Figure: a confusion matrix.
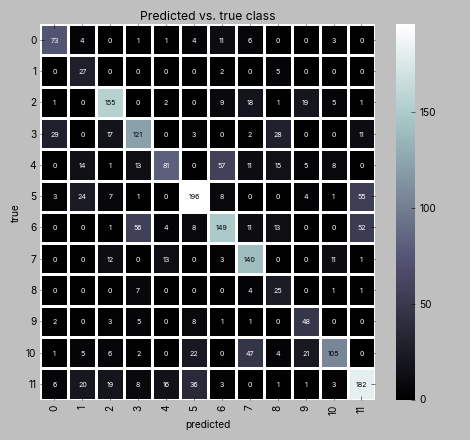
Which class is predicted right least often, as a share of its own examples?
4
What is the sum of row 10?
213
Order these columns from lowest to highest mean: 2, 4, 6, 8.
8, 4, 2, 6
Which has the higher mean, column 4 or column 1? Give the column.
4
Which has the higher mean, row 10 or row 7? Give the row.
10
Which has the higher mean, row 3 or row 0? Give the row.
3
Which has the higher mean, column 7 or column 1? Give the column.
7
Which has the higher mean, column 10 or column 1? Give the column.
10
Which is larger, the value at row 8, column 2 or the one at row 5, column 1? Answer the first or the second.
the second
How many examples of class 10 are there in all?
213
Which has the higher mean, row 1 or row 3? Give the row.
3
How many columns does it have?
12
